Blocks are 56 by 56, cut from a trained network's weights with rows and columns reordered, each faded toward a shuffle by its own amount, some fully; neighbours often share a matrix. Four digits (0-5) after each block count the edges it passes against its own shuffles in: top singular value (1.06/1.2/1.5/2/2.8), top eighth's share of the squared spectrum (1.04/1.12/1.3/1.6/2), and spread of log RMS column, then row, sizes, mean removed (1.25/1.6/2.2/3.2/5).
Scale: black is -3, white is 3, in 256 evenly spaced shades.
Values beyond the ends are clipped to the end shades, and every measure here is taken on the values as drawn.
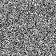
0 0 0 0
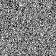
1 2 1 0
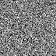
1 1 0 0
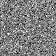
0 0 0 0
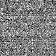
2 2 2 0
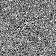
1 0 0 0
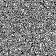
0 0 0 0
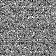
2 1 0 0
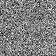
0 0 0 0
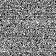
2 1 1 0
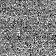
1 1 0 0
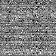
3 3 2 1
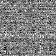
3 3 2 0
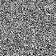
2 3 1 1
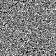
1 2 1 0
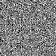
2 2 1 1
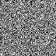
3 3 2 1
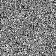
1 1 0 0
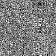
3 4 2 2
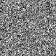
2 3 1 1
